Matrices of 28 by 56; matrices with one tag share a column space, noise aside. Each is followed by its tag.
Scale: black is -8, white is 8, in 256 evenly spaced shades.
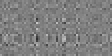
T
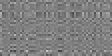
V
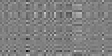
V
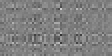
T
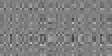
T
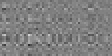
T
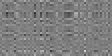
V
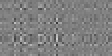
T
